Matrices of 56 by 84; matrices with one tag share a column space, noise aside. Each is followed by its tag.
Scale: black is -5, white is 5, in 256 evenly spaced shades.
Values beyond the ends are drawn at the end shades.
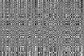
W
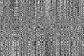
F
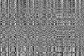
W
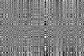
W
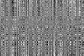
F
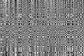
W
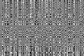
W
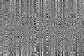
W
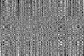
F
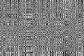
W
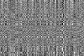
W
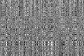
F
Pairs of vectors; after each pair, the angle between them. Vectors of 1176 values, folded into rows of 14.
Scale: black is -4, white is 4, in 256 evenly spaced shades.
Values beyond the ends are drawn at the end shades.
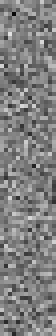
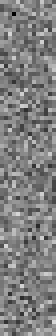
nearly parallel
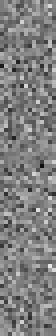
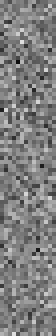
partly aligned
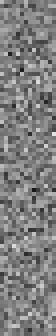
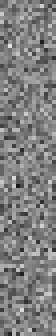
orthogonal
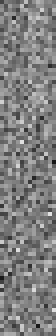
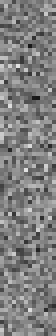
orthogonal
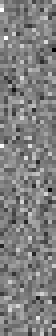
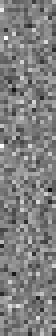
nearly parallel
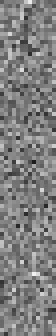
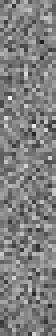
orthogonal
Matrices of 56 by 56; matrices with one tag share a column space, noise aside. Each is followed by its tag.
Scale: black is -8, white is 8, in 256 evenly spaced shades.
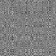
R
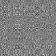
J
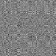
R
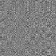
R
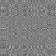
J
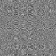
J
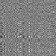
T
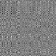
R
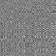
T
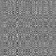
R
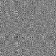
R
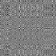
J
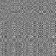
T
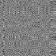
R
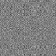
J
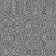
R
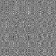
R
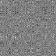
R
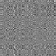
J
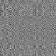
J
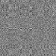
J
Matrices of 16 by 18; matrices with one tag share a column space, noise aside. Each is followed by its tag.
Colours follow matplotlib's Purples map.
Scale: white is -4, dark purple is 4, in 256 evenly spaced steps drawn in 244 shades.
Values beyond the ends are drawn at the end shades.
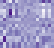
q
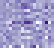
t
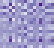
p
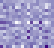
t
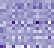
t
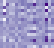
p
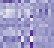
q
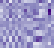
q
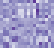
q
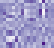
q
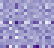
t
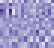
q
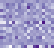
t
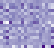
t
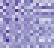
p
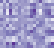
q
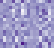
q
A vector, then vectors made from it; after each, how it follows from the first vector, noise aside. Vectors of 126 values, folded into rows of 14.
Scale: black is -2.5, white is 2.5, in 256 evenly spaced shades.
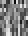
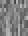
shrunk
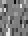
partly zeroed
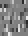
partly zeroed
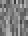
shrunk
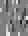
partly zeroed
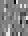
partly zeroed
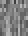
shrunk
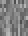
shrunk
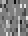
partly zeroed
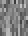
shrunk
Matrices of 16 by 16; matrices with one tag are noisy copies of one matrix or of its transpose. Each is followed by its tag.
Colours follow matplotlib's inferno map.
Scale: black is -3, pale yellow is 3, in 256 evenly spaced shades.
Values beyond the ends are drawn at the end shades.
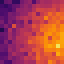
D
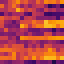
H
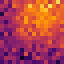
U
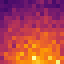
D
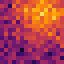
U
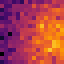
D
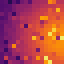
D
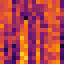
H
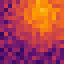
U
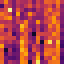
H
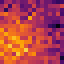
U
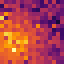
U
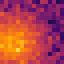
U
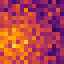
U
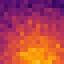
D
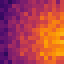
D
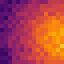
D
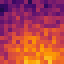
D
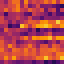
H
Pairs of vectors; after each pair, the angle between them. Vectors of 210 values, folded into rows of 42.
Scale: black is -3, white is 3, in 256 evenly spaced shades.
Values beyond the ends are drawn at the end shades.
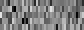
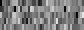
partly aligned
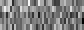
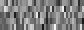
partly aligned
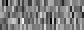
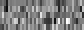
partly aligned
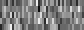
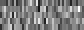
nearly parallel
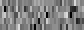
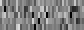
nearly parallel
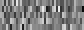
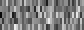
orthogonal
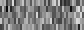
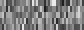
partly aligned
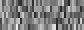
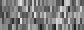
nearly opposite
